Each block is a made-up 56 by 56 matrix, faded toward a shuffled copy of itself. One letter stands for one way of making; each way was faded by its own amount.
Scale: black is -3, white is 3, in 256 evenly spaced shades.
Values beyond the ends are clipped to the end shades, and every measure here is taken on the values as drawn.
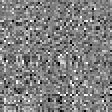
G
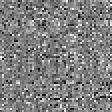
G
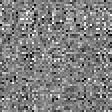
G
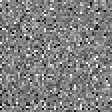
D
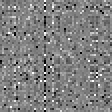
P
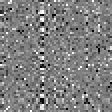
P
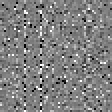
P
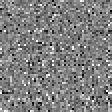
D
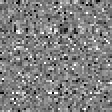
D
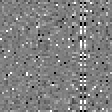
P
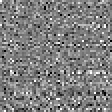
G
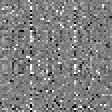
P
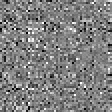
G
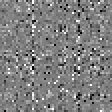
P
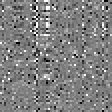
P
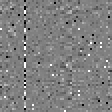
P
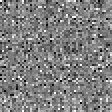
D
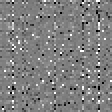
P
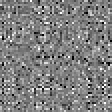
G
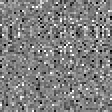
D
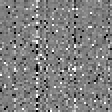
P
